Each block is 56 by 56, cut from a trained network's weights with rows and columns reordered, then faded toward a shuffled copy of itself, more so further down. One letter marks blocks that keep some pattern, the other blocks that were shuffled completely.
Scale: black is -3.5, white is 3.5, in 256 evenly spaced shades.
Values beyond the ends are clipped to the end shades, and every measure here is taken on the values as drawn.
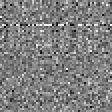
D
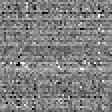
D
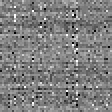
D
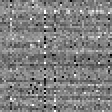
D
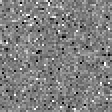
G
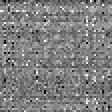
D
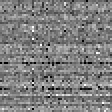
D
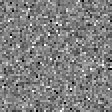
G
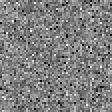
G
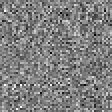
D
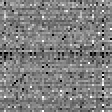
D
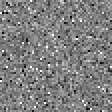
G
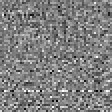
D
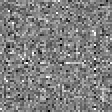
D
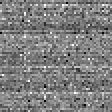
D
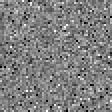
G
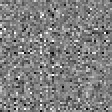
D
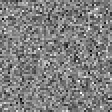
G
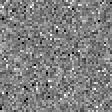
G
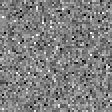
G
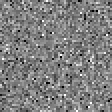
G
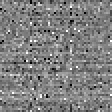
D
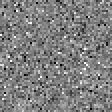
G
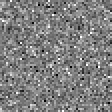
G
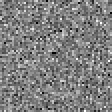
G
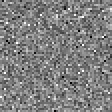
G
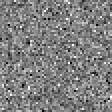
G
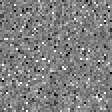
G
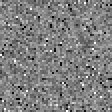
G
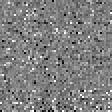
D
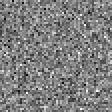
G
